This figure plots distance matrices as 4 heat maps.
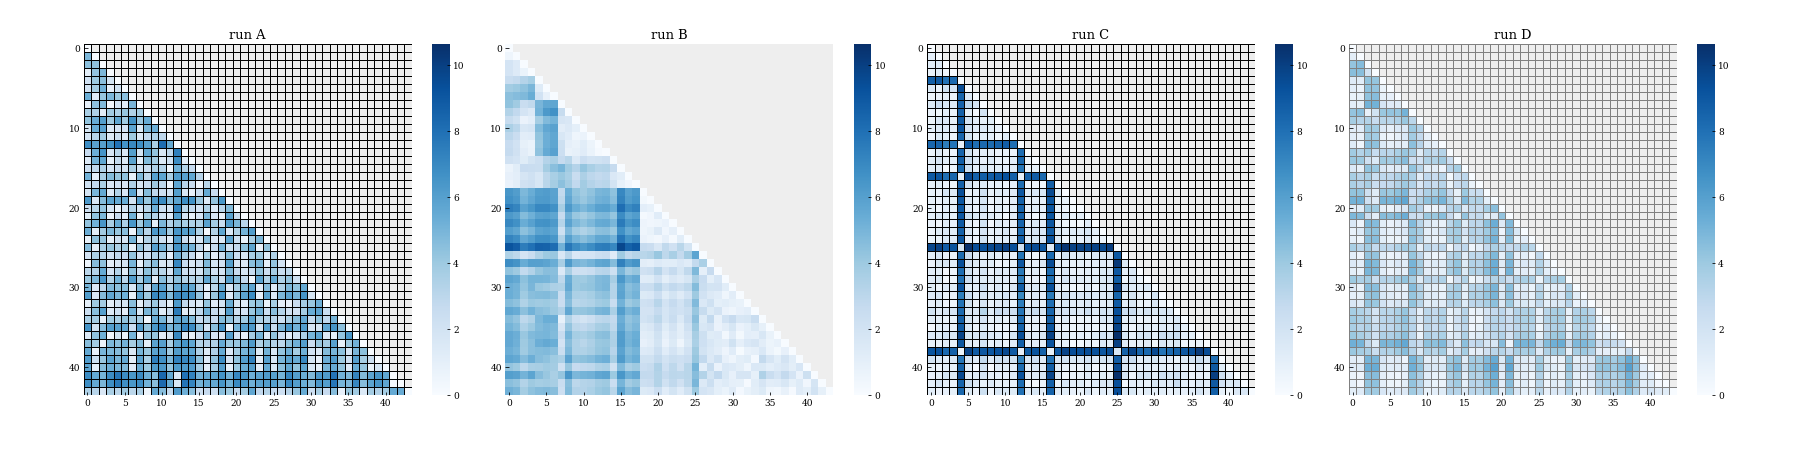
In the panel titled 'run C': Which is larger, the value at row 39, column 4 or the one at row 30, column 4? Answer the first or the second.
the second
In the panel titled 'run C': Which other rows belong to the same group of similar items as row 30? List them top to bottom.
0, 1, 2, 3, 5, 6, 7, 8, 9, 10, 11, 13, 14, 15, 17, 18, 19, 20, 21, 22, 23, 24, 26, 27, 28, 29, 31, 32, 33, 34, 35, 36, 37, 39, 40, 41, 42, 43
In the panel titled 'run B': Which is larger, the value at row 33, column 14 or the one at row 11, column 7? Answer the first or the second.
the first
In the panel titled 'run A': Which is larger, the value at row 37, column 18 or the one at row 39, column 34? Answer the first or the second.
the first
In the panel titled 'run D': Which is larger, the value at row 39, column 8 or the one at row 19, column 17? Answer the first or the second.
the first
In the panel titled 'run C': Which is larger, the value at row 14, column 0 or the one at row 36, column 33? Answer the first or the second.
the second
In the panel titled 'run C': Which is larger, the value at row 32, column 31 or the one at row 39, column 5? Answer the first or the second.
the second
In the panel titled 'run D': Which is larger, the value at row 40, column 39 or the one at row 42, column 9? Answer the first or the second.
the second
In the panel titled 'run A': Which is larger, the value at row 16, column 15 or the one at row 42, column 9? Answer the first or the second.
the second
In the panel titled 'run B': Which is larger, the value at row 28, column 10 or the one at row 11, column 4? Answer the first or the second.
the second
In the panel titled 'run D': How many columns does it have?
44
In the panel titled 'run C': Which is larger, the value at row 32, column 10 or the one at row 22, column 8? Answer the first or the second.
the first
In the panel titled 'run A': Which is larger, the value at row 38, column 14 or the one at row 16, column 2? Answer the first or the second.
the first
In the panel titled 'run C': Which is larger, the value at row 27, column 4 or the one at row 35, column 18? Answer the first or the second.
the first
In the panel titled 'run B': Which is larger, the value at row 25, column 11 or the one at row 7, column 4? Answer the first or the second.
the first
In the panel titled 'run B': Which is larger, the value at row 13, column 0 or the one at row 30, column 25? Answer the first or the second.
the second
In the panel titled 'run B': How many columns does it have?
44
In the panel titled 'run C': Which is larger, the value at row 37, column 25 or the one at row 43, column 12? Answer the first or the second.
the first
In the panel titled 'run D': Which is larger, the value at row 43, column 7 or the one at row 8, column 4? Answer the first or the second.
the second
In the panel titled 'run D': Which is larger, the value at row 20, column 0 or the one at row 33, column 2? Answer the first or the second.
the second
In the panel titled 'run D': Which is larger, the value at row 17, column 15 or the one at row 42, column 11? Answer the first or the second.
the first
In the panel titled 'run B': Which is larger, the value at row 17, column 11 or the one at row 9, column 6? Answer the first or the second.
the second
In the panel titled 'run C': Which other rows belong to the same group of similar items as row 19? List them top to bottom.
0, 1, 2, 3, 5, 6, 7, 8, 9, 10, 11, 13, 14, 15, 17, 18, 20, 21, 22, 23, 24, 26, 27, 28, 29, 30, 31, 32, 33, 34, 35, 36, 37, 39, 40, 41, 42, 43
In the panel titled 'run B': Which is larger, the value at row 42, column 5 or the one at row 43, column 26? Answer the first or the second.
the first
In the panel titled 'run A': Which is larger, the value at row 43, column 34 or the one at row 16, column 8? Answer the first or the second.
the second
